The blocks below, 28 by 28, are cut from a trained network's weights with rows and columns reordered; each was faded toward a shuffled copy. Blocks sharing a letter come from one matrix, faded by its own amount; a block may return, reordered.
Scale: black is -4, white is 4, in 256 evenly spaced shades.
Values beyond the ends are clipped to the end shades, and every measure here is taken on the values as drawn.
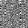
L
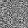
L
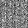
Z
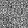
L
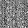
Z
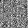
Z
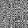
L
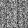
Z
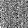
Z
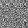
L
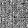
Z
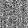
Z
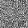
L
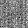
Z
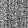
Z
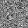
L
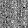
Z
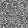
L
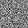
L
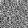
L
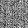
Z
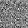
L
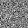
L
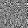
L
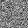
L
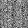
Z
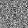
L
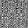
L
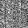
Z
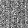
Z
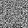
L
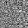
L
